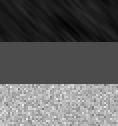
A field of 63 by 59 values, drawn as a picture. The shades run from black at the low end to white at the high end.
It is made of 3 by 1 panels. Panel 1,1: very low, slanting down to the right, faint in contrast. Panel 2,1: low, flat. Panel 3,1: high, fine-grained.
